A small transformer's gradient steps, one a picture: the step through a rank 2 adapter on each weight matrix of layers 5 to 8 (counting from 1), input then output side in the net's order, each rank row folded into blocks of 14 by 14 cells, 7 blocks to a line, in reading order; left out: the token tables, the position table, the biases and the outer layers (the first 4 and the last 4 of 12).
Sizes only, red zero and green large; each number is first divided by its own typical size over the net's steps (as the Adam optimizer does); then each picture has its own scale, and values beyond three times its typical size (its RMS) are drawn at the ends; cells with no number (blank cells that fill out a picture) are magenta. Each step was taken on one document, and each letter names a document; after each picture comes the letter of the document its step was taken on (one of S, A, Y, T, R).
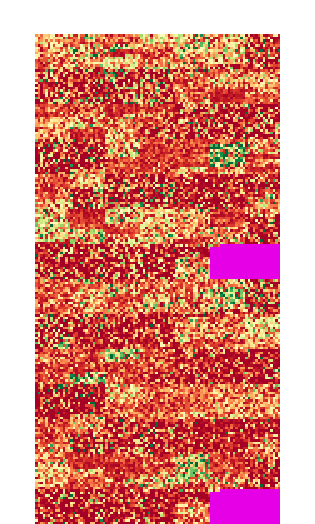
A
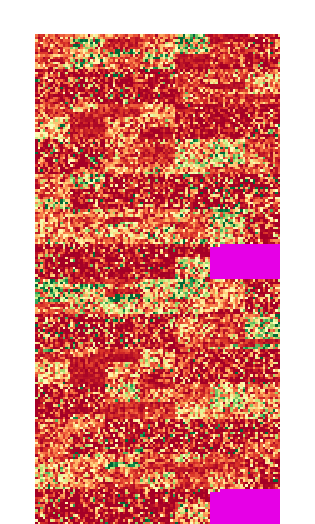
A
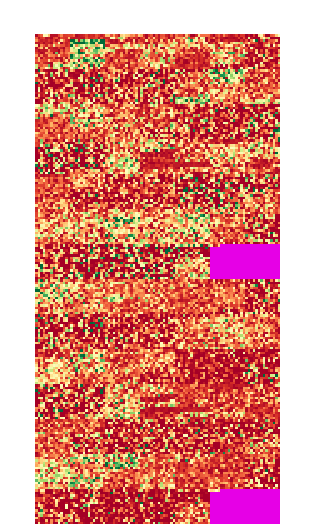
A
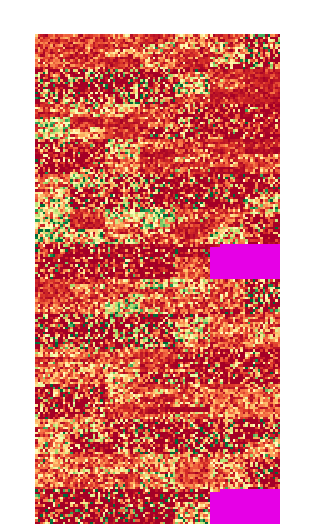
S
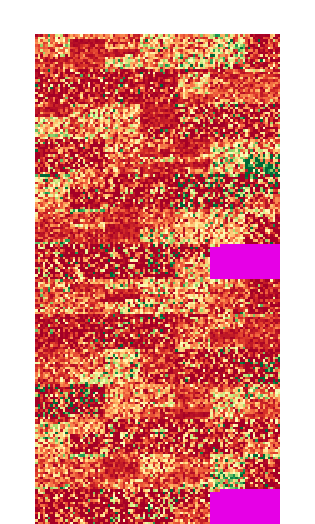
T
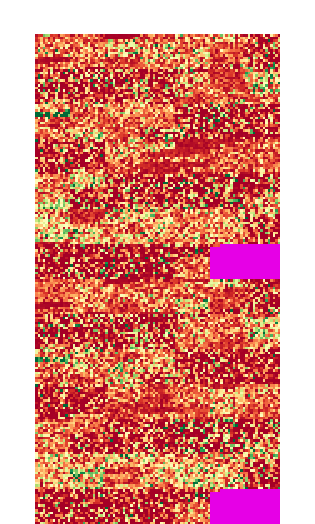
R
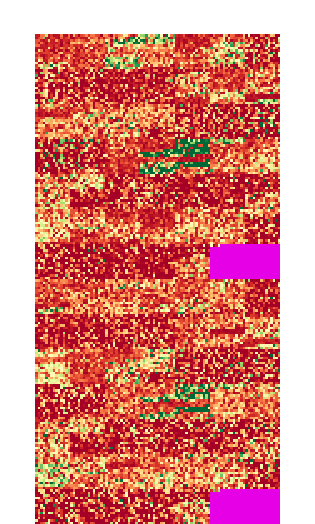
R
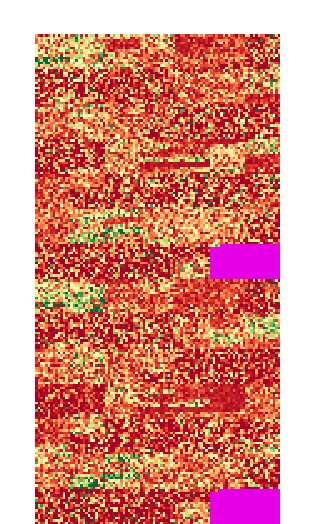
A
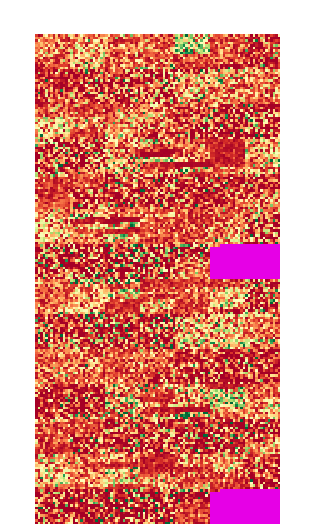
A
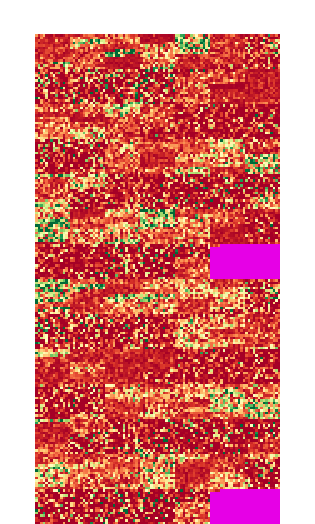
S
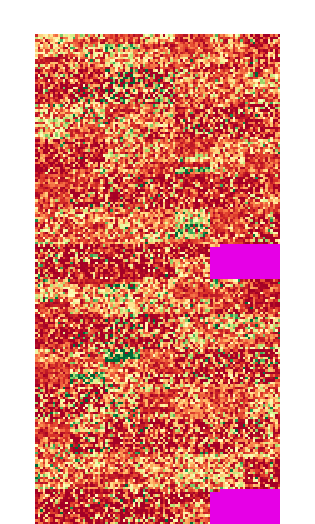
R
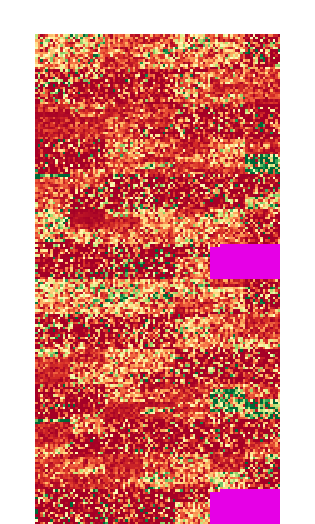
S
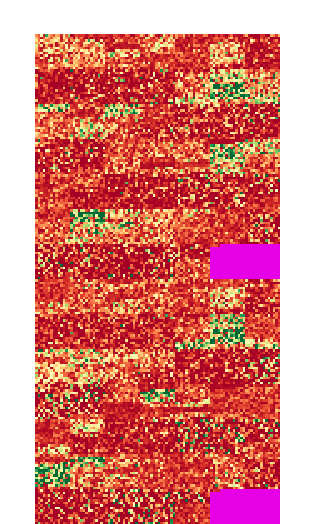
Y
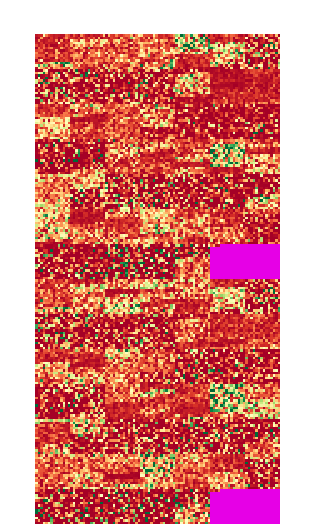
S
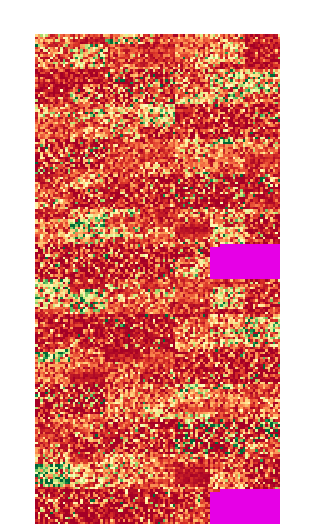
Y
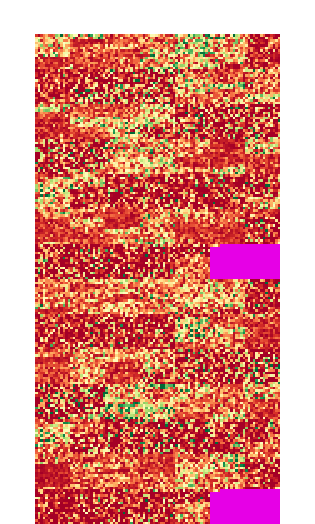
T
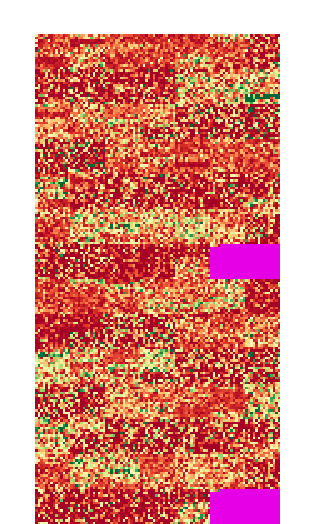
T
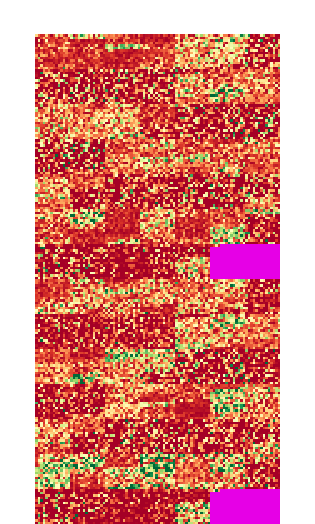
T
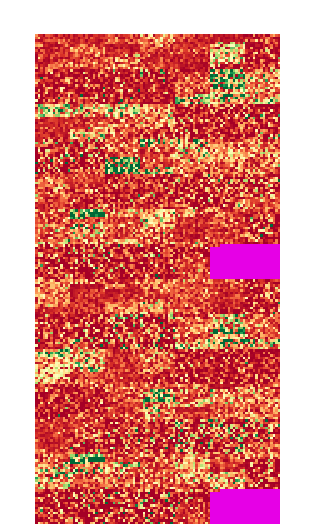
Y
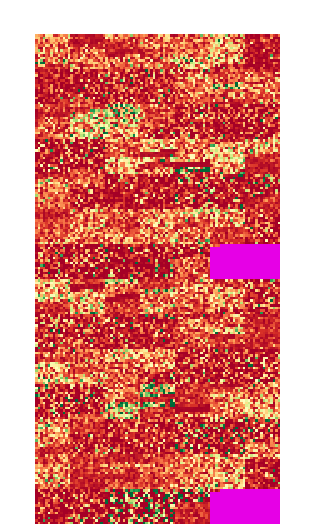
Y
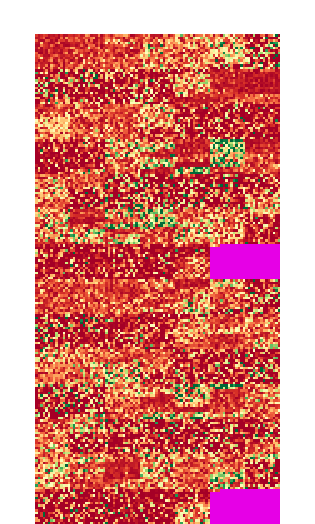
S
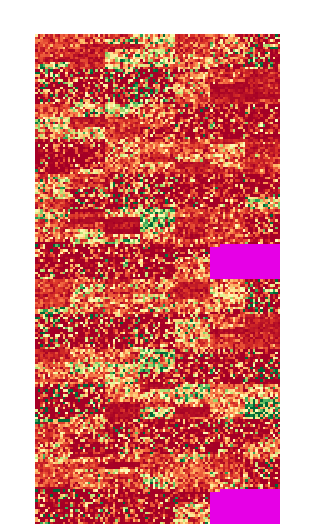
S
